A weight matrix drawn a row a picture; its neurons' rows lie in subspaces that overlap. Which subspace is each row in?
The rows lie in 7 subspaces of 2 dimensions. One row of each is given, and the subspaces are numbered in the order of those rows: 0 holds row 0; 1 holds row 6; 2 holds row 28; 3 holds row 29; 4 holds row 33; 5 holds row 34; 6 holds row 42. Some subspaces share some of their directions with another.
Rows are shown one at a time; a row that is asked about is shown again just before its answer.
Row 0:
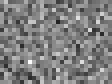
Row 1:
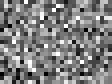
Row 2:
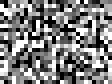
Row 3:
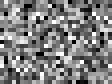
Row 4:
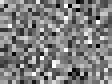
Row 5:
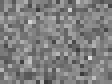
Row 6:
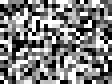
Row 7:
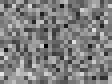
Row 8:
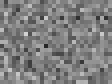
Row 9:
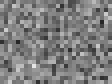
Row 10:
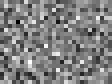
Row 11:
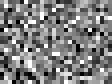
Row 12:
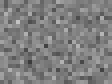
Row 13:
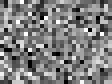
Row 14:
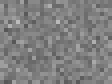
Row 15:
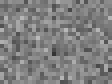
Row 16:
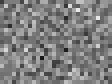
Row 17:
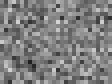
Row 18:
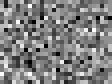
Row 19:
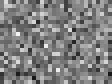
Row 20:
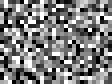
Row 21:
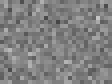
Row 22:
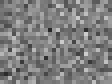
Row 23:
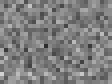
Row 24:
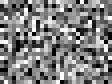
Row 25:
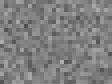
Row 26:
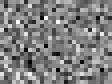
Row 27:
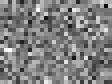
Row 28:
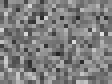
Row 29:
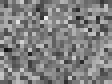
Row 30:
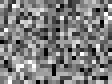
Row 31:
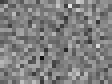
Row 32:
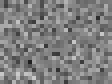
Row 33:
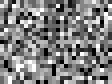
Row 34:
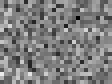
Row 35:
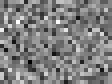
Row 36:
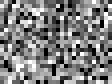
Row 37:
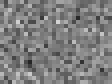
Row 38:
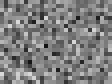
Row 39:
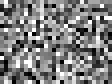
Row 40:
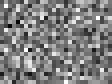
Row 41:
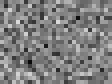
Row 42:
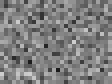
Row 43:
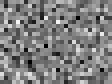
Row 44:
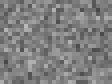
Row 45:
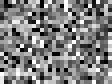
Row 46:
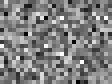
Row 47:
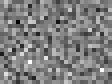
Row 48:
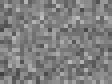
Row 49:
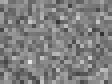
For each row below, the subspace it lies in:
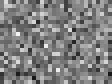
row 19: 6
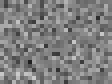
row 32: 6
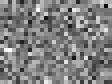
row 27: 3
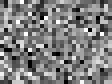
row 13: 3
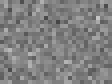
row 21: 3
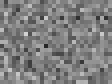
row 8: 2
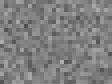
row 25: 6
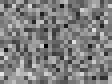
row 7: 4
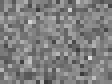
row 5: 3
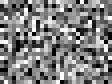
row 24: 1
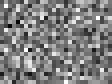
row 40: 0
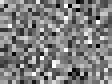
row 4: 0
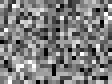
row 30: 4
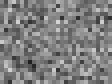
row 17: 4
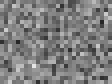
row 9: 4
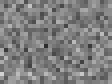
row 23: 4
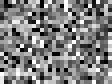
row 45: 6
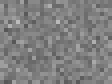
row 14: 2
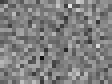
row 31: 0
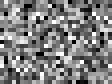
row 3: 2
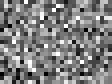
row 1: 5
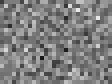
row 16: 0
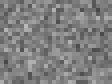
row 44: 6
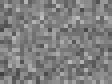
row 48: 5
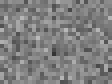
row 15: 1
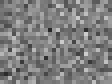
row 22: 5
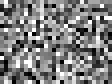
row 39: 1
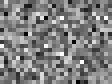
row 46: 2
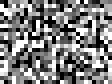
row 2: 1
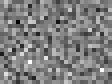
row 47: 5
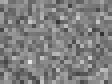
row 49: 0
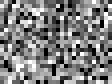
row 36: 4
